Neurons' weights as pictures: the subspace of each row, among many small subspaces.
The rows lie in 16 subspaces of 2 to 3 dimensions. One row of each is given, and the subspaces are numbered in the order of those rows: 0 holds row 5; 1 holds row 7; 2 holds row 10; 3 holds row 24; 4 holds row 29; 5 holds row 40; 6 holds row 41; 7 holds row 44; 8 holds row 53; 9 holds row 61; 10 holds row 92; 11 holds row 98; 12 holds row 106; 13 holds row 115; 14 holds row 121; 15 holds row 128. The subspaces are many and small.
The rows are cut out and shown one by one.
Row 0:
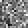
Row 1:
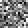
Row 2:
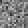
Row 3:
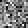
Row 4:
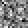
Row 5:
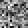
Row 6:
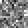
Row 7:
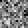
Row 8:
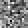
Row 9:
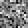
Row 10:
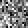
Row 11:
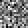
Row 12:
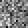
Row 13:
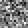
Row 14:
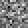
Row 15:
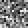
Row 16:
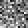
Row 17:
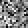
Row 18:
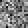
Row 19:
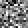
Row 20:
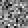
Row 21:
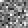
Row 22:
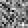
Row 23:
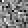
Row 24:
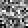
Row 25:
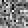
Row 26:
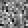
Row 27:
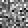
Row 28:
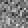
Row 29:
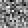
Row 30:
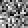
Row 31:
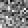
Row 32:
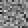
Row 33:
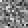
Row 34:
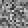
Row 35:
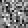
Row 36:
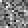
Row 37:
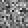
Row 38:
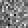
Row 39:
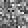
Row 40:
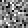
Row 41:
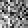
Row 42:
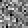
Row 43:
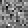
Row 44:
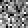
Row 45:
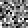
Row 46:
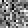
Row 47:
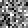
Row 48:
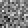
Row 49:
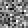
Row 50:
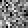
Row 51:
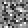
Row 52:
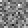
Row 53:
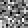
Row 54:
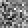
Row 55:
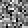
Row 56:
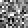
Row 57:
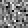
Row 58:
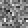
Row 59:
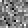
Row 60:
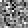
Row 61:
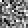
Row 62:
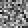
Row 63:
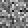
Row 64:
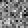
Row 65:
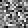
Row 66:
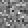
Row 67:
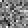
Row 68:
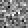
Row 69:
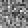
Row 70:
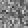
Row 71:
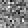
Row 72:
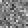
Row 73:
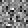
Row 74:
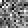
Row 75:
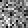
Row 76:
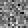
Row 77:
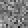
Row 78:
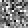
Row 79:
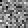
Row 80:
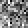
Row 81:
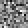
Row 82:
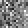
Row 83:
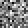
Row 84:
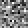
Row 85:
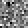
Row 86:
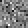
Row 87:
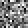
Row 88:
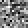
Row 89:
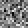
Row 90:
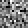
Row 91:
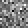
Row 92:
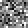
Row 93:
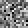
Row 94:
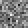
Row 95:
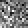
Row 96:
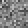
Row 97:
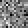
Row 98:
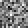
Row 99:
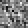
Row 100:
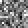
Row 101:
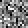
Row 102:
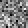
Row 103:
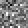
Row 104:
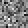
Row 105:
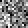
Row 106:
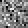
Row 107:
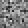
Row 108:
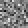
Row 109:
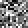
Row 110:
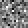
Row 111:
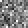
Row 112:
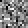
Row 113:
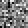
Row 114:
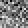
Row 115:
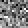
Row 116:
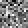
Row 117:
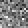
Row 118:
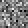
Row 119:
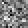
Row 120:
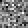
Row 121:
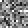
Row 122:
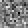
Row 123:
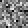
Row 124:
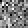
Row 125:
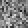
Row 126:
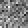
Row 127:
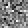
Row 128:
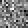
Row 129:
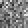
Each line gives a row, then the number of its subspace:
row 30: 7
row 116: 0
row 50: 15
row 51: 9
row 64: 1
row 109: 0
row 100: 1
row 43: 12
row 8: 8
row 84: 11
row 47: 2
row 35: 12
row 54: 6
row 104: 5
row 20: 0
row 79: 10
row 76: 7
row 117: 13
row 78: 12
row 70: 3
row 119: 9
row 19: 0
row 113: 3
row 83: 11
